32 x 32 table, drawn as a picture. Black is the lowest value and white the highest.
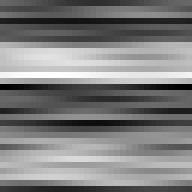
The grain runs across in streaks. Stripes running across repeat 2 times from top to bottom. Overall the values sit about 50% of the way up the scale.
